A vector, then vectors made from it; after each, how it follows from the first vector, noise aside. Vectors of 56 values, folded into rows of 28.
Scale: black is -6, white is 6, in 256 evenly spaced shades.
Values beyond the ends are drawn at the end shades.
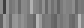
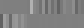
partly zeroed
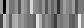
scaled up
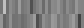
negated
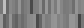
negated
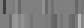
partly zeroed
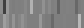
partly zeroed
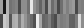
scaled up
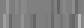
partly zeroed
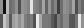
scaled up
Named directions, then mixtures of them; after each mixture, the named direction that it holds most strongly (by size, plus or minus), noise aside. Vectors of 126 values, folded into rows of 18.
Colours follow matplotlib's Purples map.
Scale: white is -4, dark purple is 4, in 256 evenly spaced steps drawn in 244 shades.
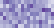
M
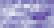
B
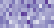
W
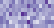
W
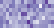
W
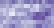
B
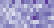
B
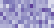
M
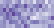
B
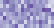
M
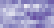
B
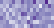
W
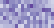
M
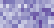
M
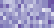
M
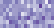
W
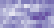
B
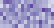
M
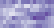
B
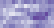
B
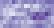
B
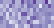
W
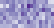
M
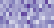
W
